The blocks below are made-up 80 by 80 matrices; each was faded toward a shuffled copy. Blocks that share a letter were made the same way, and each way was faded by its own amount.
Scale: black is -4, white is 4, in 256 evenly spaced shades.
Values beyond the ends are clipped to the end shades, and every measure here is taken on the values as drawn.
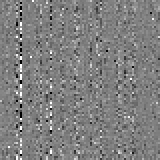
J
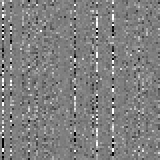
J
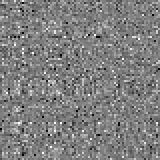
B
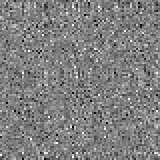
B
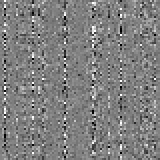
J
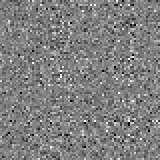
B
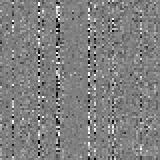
J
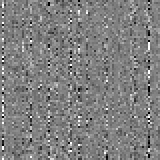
J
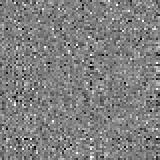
B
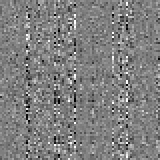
J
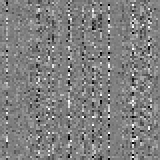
J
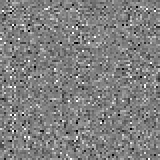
B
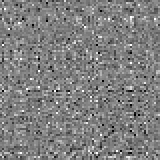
B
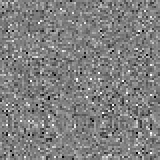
B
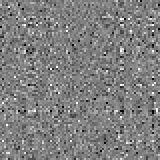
B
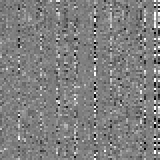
J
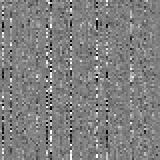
J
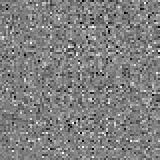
B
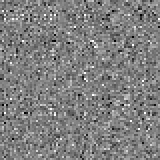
B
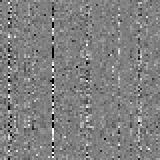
J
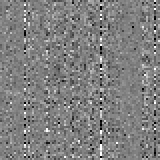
J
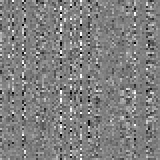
J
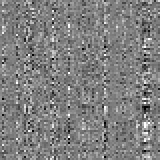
J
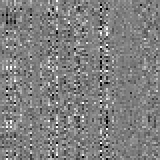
J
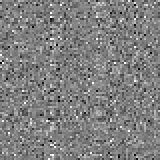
B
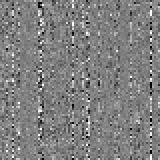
J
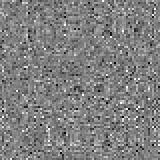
B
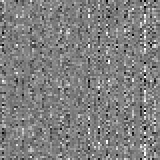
J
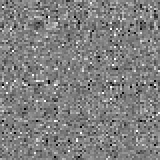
B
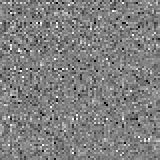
B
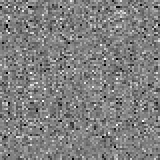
B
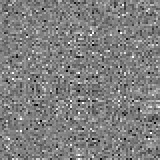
B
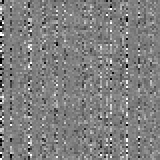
J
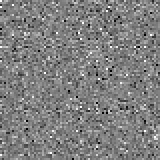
B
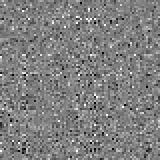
B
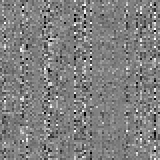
J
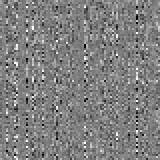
J
